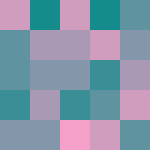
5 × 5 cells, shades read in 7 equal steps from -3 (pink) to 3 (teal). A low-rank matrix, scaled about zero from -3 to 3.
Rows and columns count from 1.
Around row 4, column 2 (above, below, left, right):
0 0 2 2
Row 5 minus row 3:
-1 0 -3 -4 2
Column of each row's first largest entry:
2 1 4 1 5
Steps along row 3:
down same up down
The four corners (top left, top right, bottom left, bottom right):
-2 1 0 1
